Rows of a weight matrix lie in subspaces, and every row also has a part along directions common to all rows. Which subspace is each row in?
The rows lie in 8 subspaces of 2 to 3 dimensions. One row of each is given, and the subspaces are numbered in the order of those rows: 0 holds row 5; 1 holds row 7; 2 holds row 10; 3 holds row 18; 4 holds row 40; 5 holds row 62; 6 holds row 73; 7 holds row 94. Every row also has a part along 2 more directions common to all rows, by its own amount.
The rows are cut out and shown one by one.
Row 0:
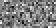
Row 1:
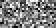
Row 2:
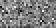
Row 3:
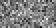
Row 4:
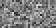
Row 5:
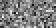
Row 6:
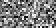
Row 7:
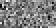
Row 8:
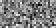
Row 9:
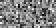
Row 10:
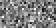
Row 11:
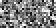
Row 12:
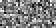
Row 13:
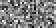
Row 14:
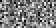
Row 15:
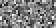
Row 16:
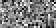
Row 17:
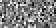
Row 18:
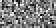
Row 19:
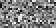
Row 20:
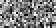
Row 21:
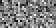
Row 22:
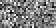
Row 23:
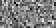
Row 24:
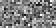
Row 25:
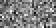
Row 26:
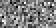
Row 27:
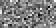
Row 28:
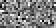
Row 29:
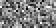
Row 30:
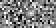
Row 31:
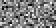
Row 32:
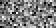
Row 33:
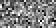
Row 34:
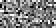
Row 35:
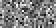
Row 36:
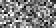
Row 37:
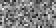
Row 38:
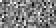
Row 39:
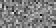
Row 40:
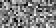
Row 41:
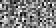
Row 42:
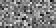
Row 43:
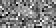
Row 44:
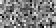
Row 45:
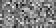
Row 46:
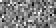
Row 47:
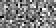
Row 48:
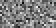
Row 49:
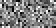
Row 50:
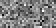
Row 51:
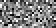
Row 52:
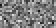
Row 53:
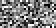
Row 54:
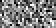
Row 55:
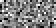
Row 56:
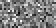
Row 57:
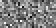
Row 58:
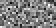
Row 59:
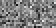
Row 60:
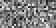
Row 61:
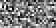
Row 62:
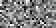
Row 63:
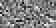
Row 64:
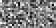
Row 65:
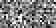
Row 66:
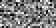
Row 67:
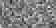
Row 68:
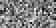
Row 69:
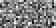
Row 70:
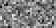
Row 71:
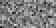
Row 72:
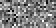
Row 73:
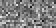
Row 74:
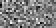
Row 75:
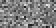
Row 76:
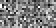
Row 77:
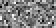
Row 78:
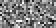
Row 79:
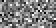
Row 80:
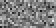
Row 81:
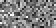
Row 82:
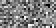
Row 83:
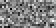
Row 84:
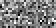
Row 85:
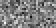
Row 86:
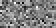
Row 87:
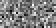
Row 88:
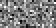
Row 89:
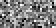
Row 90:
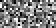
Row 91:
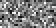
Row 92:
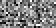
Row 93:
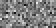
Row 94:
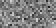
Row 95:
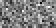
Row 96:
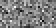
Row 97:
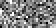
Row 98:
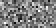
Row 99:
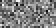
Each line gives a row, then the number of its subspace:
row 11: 2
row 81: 7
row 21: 4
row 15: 5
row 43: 6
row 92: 6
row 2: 6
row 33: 6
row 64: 4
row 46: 2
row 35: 1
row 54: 7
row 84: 6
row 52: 5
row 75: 1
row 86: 5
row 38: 2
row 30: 4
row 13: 2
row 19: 4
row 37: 1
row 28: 0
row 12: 3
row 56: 4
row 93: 1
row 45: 1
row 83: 0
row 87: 0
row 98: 4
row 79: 7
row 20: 0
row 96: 6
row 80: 0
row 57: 4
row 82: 1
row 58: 0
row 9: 2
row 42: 3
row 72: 4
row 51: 7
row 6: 1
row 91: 0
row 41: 2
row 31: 1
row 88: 6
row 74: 5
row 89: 6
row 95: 7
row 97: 7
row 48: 5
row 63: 5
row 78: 5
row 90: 4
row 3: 6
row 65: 4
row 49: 3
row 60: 4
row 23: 5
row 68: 2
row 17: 2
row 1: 7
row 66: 3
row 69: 6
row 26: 2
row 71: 0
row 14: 2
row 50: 6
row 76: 1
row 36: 7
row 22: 4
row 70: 5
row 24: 3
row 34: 3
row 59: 6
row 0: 1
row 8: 3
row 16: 1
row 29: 7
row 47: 2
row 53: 1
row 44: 0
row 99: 3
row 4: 3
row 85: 2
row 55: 7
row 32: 0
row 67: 7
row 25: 0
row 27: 7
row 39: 3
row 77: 5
